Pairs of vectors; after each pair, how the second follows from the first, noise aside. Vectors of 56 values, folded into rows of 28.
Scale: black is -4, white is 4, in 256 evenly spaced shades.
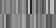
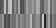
wrapped around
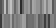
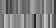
reversed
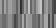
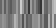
negated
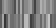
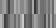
wrapped around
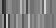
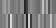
wrapped around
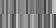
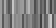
wrapped around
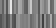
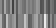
reversed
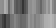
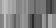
reversed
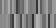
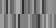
reversed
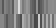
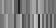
negated
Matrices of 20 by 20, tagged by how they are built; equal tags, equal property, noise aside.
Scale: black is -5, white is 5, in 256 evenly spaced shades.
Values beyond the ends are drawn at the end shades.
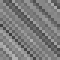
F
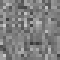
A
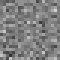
A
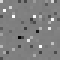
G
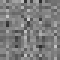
A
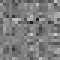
A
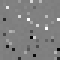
G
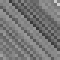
F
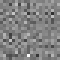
A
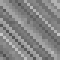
F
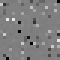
G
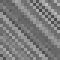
F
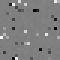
G
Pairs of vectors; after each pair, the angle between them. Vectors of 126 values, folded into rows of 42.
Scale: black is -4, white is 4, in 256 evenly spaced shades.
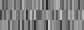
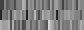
partly aligned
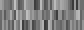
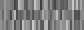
nearly opposite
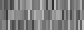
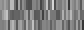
nearly opposite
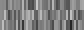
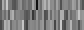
partly opposed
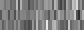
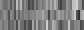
nearly parallel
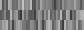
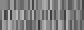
orthogonal
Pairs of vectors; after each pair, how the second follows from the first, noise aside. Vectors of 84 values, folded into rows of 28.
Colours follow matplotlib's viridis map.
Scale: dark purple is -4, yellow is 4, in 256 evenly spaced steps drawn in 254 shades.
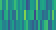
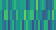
copied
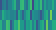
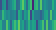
copied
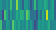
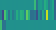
partly zeroed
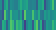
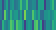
copied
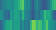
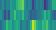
copied
